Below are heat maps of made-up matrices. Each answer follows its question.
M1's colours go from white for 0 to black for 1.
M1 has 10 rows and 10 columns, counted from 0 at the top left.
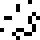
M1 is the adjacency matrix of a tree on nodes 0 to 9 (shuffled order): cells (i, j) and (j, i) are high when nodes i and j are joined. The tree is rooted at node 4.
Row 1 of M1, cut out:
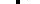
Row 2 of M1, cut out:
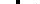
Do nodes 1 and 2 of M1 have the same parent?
yes
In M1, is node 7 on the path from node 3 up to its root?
yes
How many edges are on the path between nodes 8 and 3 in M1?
1
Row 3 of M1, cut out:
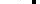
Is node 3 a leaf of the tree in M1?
yes
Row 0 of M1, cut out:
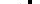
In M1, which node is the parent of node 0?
7
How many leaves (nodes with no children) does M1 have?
7
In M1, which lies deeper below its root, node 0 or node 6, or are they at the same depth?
node 6
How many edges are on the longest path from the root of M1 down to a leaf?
3
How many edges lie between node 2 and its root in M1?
1
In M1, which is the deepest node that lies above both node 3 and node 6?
8
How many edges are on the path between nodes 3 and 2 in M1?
4
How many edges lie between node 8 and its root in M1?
2
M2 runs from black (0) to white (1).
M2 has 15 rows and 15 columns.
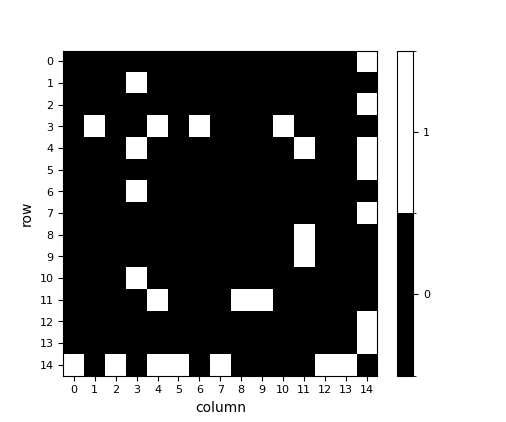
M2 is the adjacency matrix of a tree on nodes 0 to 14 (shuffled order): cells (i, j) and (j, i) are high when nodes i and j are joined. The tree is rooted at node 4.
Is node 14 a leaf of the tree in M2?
no
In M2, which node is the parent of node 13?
14
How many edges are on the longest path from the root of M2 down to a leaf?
2
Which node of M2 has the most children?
14
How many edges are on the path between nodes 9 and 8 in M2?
2
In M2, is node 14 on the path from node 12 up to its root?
yes
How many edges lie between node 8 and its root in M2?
2
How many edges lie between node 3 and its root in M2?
1
